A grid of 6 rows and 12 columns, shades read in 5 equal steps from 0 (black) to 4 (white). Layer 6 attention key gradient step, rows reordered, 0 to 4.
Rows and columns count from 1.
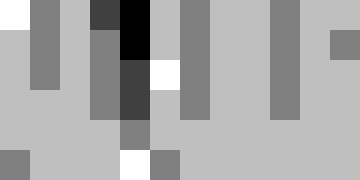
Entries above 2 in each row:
7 6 7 8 11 10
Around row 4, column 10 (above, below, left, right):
2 3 3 3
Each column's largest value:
4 3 3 3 4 4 3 3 3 3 3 3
